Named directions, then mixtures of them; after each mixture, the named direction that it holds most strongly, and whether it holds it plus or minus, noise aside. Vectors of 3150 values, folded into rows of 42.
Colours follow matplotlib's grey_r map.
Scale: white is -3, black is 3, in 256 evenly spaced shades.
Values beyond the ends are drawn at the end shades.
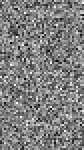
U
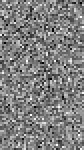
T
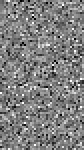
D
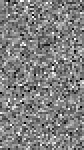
D, minus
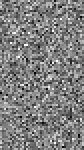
U, minus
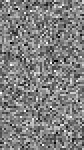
U, plus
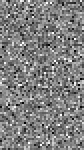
D, minus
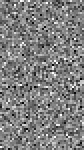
D, minus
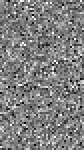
D, minus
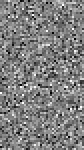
D, plus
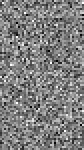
U, plus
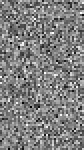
U, plus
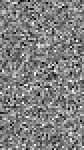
D, plus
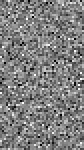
D, plus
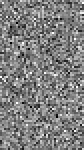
U, plus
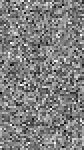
U, minus
